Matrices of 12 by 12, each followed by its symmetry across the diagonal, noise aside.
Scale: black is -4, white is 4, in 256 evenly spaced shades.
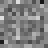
symmetric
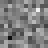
antisymmetric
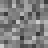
antisymmetric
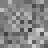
symmetric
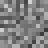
symmetric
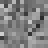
neither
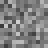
neither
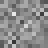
symmetric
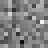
antisymmetric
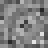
symmetric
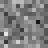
neither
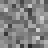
neither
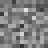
neither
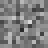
antisymmetric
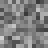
antisymmetric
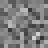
symmetric
